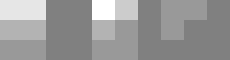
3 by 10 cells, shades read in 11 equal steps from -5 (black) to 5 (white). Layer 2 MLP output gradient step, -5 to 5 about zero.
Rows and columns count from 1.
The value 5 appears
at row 1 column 5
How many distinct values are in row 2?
3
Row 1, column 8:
1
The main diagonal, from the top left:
4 2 0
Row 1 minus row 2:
2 2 0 0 3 2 0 0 1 0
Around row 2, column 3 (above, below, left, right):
0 0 2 0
